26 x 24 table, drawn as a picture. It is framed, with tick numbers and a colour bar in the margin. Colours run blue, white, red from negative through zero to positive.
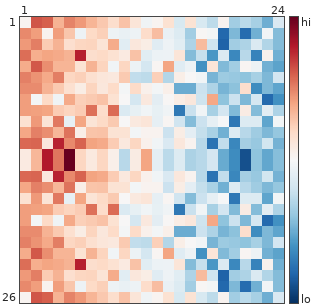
No row or column stands out. It is mirror symmetric from top to bottom. The field climbs toward the left. No regular stripes run through it. On average the colour sits 50% of the way up the scale.
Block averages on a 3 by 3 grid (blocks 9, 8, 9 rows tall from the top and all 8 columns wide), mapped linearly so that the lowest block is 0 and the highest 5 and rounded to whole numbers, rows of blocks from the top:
520
520
520
